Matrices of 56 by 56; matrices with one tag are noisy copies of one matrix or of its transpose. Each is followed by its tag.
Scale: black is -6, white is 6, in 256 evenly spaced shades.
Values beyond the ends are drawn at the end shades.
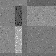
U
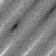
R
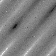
R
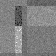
U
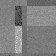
U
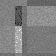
U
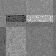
U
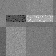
U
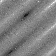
R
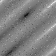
R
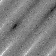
R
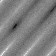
R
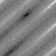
R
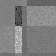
U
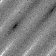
R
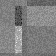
U
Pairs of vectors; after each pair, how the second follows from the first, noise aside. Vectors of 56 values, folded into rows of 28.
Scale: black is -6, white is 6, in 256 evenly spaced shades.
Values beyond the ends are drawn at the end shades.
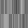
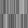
reversed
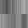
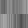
reversed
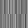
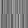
reversed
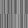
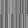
reversed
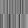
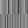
reversed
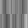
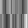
scaled up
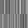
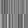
reversed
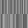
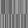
reversed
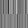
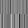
reversed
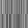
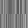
reversed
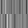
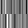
scaled up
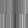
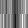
scaled up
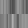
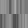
reversed
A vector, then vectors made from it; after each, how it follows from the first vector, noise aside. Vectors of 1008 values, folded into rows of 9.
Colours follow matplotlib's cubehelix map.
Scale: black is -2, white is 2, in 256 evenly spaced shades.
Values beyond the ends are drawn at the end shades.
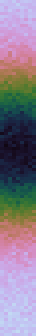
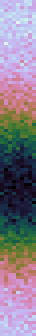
reversed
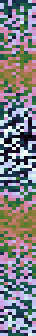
sign-scrambled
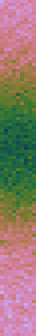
shrunk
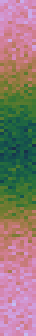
shrunk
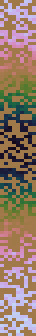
partly zeroed
